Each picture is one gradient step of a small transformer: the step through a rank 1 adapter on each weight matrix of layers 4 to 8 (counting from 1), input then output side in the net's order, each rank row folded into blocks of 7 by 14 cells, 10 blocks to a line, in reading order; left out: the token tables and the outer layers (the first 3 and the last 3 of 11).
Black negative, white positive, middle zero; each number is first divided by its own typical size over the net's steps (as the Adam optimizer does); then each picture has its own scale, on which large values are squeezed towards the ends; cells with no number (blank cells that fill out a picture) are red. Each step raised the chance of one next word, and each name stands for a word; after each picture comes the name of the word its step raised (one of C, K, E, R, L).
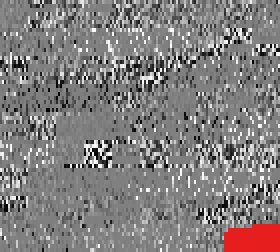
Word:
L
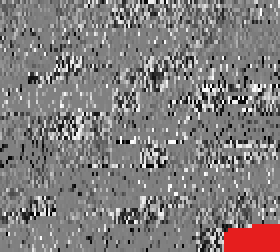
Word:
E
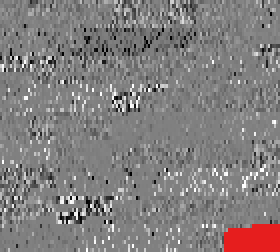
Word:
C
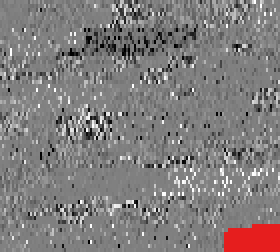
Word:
C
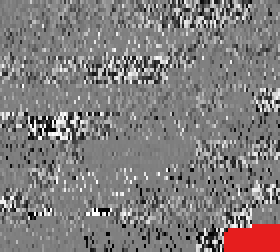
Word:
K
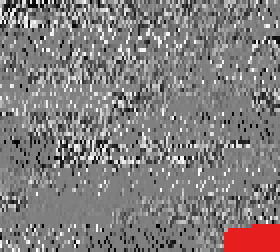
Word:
E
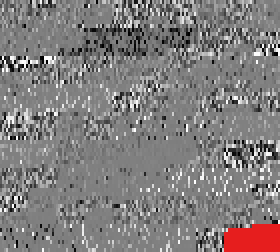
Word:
C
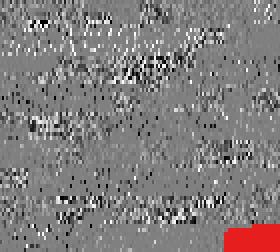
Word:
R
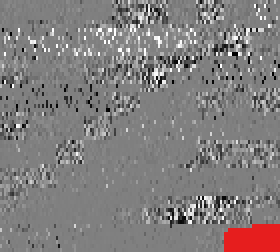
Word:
R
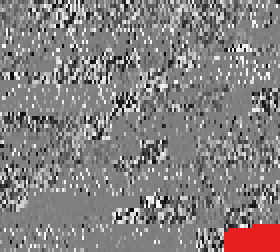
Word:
E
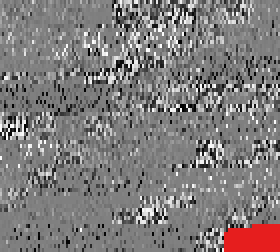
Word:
L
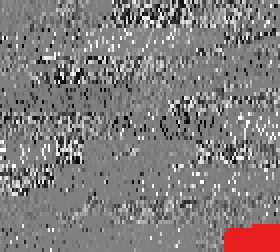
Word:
L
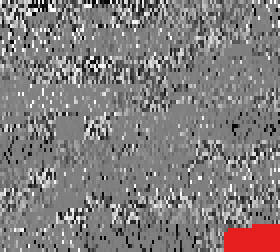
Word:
E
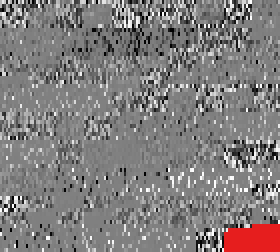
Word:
C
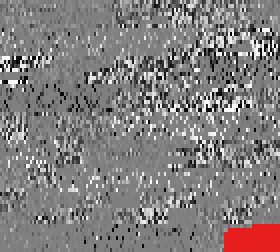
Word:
L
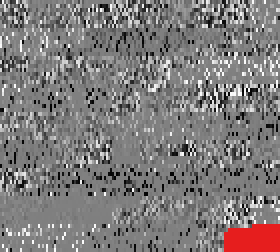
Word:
K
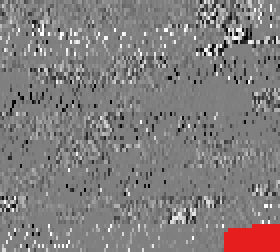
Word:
R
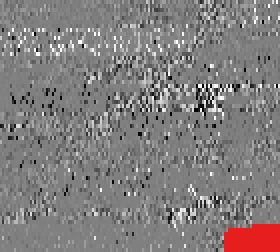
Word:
R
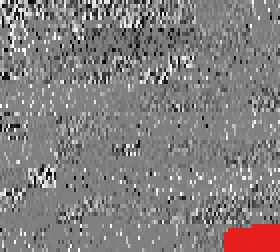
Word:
C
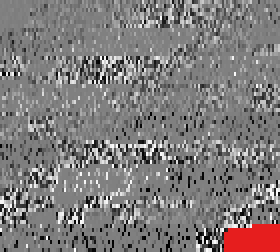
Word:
K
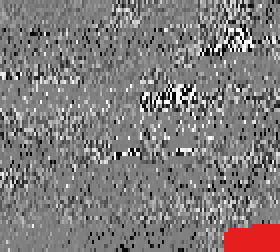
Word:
K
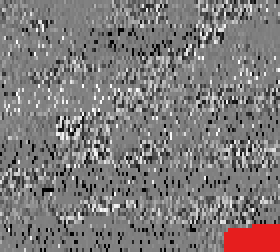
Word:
K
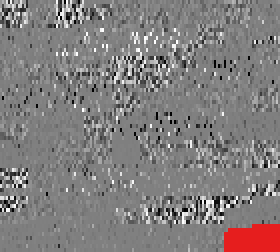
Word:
R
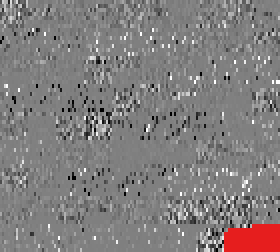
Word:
R
